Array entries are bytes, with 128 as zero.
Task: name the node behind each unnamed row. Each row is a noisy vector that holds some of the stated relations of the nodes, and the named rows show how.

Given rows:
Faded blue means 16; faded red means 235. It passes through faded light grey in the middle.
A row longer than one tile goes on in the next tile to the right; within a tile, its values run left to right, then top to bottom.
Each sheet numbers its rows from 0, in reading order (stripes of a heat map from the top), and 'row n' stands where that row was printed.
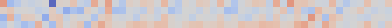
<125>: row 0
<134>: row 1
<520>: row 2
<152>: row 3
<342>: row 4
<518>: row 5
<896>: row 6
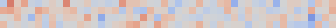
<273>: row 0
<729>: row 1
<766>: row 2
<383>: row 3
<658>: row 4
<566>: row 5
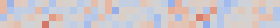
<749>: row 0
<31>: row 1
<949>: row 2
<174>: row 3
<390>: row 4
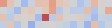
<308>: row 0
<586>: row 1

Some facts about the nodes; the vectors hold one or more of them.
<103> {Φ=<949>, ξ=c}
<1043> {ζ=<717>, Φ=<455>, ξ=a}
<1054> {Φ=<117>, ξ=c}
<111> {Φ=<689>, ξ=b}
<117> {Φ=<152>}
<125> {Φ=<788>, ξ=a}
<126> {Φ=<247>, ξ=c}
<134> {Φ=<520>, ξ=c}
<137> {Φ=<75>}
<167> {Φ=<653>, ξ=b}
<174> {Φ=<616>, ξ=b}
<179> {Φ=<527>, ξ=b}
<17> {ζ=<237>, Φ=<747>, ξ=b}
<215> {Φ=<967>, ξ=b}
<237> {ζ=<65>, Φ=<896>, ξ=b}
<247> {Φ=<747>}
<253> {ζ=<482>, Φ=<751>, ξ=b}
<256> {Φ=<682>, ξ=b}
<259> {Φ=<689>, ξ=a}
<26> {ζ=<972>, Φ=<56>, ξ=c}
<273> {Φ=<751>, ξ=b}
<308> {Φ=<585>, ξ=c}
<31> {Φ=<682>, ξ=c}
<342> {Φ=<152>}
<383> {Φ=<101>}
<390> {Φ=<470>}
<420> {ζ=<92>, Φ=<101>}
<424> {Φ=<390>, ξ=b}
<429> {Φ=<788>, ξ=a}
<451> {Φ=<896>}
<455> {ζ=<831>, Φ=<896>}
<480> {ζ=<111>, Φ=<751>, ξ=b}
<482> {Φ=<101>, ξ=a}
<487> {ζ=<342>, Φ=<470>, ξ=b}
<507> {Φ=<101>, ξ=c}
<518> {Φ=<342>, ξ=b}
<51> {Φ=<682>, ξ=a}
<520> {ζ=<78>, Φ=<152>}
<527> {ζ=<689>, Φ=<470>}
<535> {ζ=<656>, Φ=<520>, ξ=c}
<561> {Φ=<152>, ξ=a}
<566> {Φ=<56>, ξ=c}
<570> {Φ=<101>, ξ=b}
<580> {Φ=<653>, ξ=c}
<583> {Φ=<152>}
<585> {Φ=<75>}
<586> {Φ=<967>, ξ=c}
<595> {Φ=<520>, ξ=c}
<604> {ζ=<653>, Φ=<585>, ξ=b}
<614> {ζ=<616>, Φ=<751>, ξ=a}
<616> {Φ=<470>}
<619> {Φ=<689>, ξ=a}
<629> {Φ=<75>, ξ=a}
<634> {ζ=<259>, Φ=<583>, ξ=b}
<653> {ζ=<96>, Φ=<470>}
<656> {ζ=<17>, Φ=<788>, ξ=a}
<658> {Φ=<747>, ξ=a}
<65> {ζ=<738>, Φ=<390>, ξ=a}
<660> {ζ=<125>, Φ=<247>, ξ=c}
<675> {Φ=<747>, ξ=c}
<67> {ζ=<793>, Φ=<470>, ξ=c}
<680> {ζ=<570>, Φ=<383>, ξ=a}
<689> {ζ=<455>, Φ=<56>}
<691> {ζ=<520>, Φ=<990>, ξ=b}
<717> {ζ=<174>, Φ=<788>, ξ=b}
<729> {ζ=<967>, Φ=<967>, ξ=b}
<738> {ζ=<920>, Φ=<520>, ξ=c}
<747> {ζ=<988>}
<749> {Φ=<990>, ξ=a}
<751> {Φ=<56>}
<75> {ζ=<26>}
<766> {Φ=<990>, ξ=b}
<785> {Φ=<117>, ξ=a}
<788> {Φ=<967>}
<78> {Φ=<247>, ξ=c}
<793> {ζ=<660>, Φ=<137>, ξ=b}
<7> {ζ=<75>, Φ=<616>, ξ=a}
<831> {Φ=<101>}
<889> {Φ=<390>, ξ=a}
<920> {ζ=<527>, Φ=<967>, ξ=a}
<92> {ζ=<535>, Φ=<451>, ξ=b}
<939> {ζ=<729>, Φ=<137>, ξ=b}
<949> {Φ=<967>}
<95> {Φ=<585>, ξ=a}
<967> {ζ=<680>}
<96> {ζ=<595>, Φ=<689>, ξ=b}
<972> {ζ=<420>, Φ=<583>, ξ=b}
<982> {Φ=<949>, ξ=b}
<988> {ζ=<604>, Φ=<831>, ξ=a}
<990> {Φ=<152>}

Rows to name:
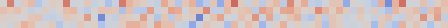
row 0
<92>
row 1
<982>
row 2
<634>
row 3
<614>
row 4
<939>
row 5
<96>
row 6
<1043>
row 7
<604>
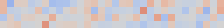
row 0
<561>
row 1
<616>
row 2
<67>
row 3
<78>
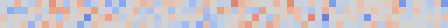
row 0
<738>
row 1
<619>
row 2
<831>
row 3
<103>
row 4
<691>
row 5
<717>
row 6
<751>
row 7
<482>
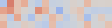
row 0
<253>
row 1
<747>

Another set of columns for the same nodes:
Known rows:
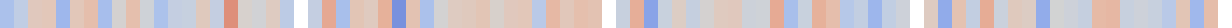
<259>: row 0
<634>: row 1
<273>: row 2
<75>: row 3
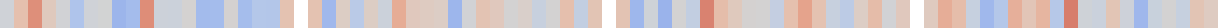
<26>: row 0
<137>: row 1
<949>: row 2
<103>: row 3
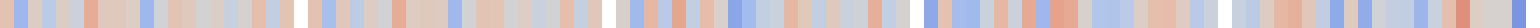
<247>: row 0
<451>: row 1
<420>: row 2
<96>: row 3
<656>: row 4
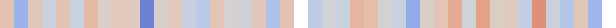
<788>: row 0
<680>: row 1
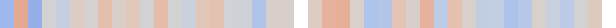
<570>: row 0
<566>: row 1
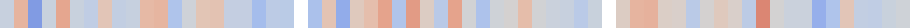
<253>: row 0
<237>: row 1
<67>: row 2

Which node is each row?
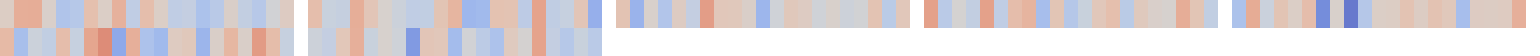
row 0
<580>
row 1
<920>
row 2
<56>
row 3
<455>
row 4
<972>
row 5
<689>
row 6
<125>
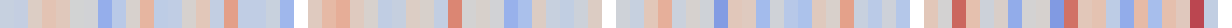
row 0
<7>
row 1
<660>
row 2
<429>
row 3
<535>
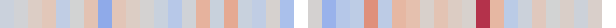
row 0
<889>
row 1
<967>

